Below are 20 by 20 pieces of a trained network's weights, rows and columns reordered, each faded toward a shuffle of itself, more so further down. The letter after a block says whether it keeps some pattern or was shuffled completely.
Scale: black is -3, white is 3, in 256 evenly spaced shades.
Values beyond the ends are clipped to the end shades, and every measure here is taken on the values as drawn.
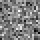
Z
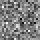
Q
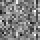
Q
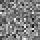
Q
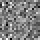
Q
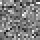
Z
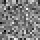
Q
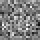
Q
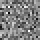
Q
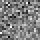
Z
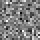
Z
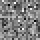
Z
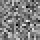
Q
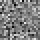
Z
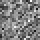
Z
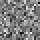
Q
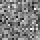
Z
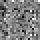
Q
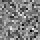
Z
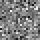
Z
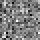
Q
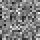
Q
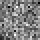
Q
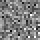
Z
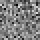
Z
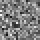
Z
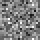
Z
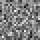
Z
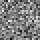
Z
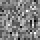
Q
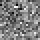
Z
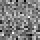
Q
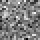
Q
